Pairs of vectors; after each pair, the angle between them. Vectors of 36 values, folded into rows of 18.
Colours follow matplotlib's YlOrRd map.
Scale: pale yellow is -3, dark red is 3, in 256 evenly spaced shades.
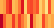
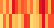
partly opposed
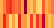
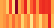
orthogonal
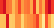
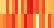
partly opposed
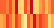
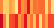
partly opposed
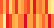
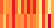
partly aligned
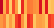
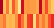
nearly parallel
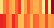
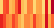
nearly parallel
